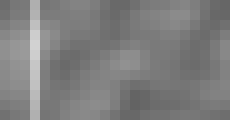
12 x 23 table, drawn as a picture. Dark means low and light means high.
Odd lines: column 4. Histogram: skewed, a long tail of high values. Average level on the scale: 50%.
